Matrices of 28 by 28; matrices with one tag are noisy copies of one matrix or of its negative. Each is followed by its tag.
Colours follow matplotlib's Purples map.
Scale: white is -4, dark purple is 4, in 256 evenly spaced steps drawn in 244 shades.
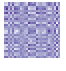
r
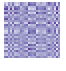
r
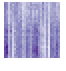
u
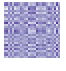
r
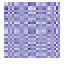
r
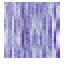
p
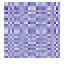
r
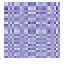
r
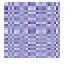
r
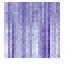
u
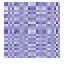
r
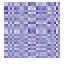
r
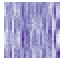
p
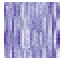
p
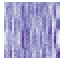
p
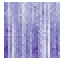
u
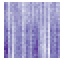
u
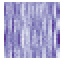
p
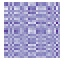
r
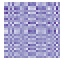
r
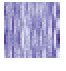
p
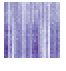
u
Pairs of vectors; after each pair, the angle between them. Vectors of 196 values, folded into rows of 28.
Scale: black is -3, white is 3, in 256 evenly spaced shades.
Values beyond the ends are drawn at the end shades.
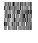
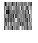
orthogonal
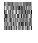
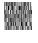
partly aligned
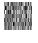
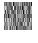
partly opposed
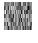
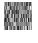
partly opposed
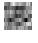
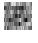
nearly parallel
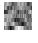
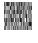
orthogonal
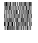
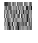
partly aligned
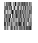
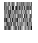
partly opposed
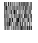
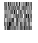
partly aligned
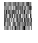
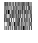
partly aligned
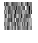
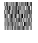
partly aligned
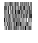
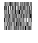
nearly parallel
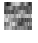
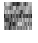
nearly opposite
